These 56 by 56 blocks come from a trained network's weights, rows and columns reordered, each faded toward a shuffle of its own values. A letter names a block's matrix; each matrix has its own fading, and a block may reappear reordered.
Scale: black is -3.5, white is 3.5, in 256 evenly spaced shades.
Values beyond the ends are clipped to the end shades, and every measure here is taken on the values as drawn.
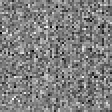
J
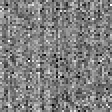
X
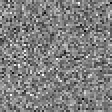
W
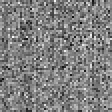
J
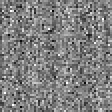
J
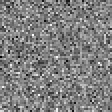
W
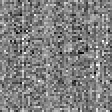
X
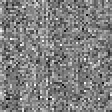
X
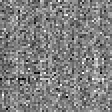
J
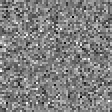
W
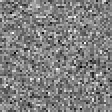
W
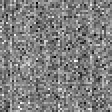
J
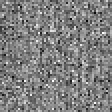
J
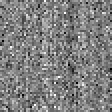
J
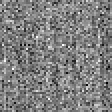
J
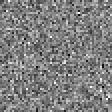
W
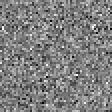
W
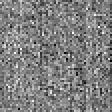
X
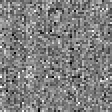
J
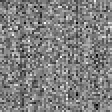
J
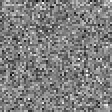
W
